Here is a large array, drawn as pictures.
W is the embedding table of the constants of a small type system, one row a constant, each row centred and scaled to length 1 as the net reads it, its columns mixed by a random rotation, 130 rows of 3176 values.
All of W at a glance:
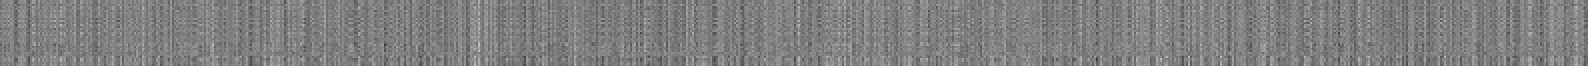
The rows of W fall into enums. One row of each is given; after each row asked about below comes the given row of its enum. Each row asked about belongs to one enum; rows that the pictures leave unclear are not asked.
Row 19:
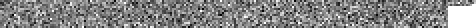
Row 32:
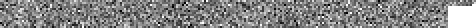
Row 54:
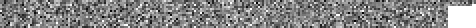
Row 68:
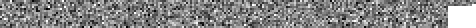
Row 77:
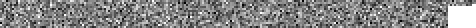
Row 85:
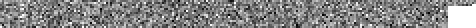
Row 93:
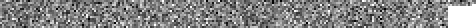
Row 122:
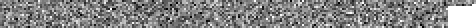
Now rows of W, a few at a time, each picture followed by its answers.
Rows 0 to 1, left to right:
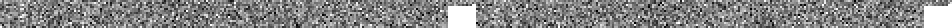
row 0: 85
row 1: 32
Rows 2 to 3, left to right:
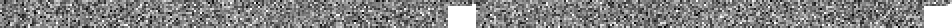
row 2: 54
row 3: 19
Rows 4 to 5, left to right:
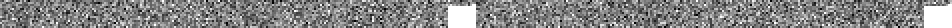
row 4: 93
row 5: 19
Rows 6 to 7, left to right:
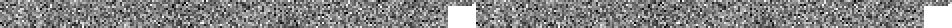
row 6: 32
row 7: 32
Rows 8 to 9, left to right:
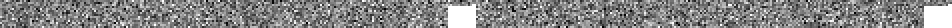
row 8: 93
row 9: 68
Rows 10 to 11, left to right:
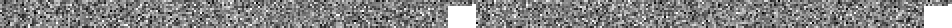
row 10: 54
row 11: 77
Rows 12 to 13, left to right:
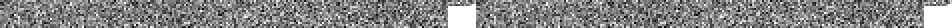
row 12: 19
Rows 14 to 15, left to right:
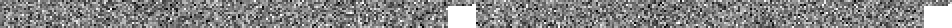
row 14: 122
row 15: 32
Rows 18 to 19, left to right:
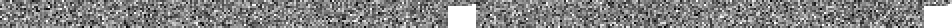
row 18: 68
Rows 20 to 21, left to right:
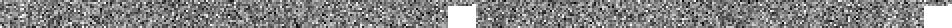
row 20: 85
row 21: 93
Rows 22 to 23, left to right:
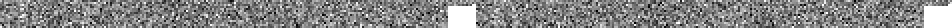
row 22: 85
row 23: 32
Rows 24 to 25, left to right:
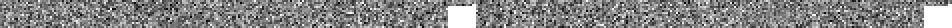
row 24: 122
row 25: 54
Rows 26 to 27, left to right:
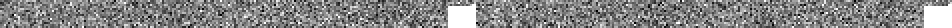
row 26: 19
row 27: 32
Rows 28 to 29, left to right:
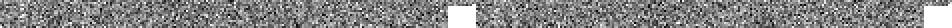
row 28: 85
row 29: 32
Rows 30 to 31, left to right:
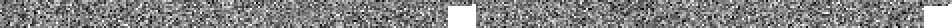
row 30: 54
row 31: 122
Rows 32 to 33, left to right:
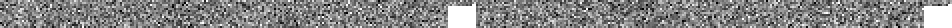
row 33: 122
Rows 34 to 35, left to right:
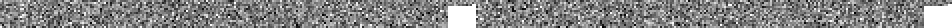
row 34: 85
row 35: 68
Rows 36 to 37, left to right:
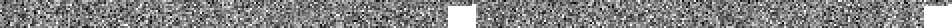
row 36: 54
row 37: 93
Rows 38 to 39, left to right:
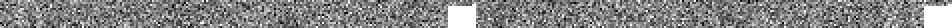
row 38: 32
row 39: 93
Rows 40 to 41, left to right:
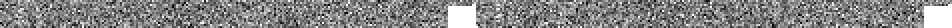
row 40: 32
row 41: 85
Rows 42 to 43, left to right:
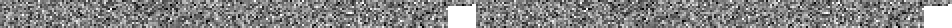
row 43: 122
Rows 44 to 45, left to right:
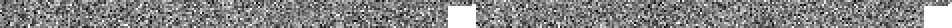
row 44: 54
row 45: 32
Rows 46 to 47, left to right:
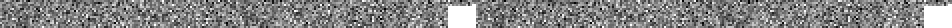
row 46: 93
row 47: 93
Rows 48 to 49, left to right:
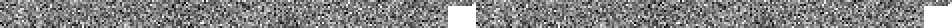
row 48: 32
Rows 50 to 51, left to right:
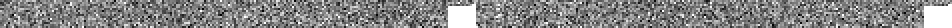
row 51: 85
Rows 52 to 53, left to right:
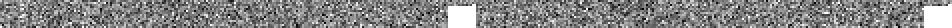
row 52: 85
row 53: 122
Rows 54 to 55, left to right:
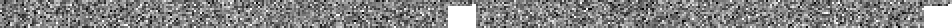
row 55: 122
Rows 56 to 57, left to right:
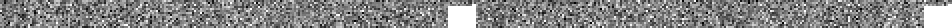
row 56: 54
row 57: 93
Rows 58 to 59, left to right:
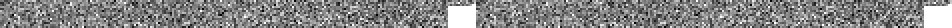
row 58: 19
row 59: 19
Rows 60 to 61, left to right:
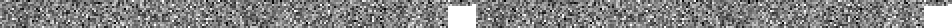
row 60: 93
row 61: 93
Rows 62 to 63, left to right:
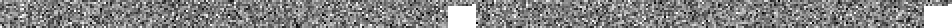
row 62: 85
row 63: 77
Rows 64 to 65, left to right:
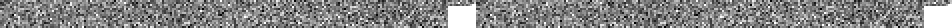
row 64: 19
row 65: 19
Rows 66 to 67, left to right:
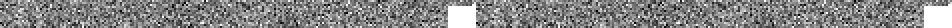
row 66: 32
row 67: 32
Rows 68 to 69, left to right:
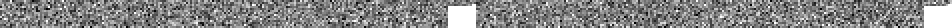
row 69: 19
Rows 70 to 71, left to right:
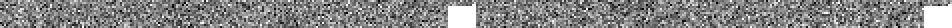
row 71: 122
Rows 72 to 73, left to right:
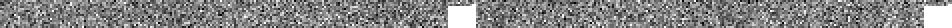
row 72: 19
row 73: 93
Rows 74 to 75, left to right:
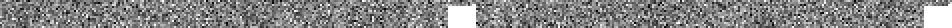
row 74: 93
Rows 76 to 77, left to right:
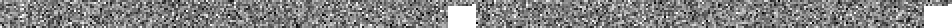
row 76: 85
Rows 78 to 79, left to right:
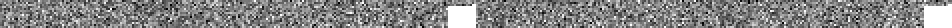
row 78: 122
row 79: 93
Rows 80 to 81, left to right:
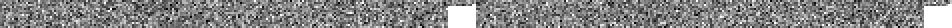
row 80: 122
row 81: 19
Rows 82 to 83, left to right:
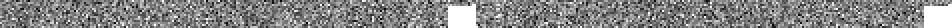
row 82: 93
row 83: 85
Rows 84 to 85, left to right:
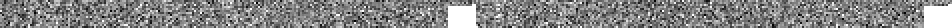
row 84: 54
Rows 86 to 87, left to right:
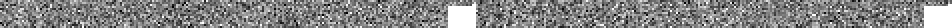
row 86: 32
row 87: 54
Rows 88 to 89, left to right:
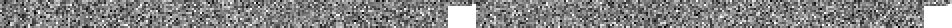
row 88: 54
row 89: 19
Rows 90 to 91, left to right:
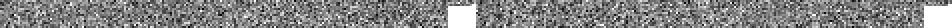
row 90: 19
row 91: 54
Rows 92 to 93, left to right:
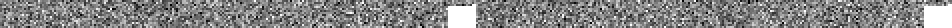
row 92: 122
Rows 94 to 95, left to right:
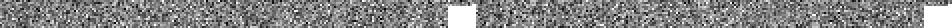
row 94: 93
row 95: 54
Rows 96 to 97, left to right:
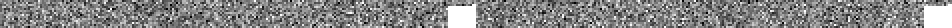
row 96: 122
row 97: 93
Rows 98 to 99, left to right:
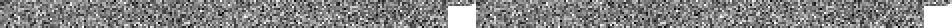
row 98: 19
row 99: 19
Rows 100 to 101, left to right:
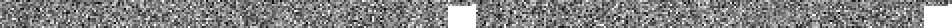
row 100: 93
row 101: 54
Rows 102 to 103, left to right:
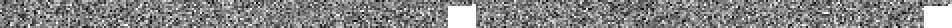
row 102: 54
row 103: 122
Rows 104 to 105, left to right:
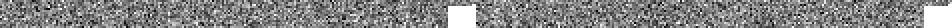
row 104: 68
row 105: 32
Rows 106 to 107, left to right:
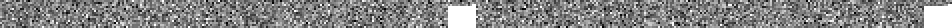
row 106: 93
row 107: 68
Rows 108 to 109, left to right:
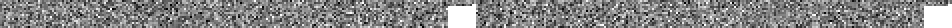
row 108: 122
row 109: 54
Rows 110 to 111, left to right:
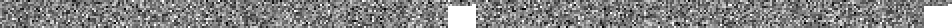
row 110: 93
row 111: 68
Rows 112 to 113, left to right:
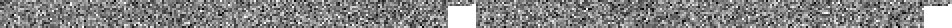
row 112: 19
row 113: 122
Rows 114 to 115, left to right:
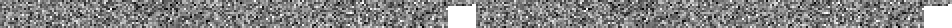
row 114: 122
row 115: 122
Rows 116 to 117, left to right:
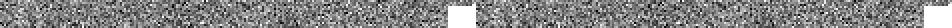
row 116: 32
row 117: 32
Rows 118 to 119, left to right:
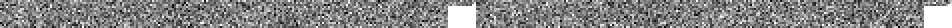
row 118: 32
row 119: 19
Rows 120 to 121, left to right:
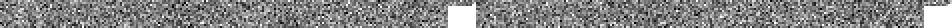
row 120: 32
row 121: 19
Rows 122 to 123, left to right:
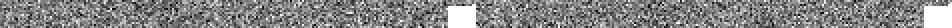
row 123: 32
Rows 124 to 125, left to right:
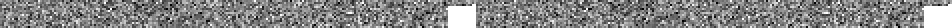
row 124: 122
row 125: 122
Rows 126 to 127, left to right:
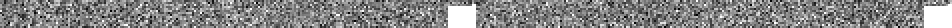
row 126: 54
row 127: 19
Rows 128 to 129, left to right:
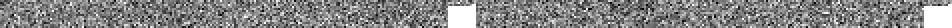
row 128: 19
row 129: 122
